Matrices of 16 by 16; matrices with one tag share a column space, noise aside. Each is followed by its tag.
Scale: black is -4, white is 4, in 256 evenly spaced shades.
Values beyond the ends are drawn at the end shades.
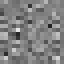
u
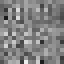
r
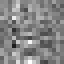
r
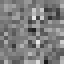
r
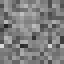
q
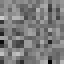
r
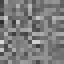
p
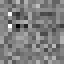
q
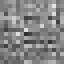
p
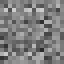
u
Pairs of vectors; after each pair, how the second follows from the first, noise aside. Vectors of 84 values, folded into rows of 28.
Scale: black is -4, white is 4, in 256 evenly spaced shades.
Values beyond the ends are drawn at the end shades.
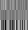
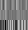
sign-scrambled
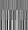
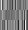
wrapped around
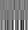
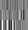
wrapped around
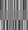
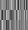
wrapped around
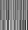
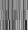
sign-scrambled
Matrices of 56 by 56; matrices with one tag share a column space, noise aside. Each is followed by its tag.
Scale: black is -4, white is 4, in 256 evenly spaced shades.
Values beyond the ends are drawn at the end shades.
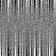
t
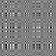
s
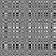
s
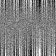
t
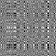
s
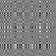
s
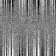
t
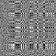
s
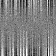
t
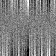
t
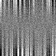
t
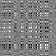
s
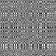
s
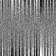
t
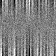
t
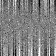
t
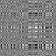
s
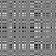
s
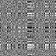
s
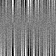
t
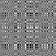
s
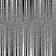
t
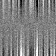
t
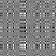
s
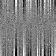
t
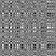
s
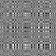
s
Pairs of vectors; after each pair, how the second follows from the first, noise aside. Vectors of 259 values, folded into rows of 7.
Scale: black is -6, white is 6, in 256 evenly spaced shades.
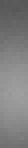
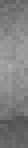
wrapped around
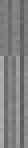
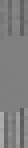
partly zeroed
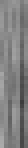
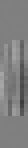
partly zeroed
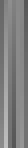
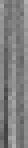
negated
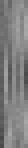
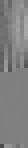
partly zeroed
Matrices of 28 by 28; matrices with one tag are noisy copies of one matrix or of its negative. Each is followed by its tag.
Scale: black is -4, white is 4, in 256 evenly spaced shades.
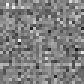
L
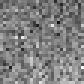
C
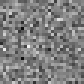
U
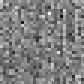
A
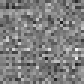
L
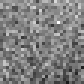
C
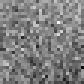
C
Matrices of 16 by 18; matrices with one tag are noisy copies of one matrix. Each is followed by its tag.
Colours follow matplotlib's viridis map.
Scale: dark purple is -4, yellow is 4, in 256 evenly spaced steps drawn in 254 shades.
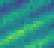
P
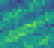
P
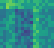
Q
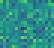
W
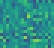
W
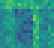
Q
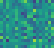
W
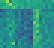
Q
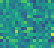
W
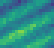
P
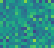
W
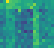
Q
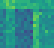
Q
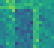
Q
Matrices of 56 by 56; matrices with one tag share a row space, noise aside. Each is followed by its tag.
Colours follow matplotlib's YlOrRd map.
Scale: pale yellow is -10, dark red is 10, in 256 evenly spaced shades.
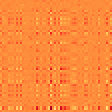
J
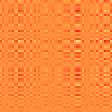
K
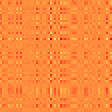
J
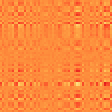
K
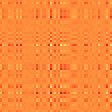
J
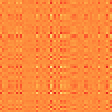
J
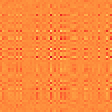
J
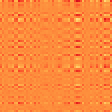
K
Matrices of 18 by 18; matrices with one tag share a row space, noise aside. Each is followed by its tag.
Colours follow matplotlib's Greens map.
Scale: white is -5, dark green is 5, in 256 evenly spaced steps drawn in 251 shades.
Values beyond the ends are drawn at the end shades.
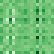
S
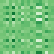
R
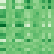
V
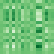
R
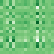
S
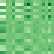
V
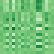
R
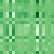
S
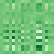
R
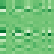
V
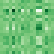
R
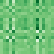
S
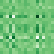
S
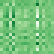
S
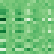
V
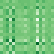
S
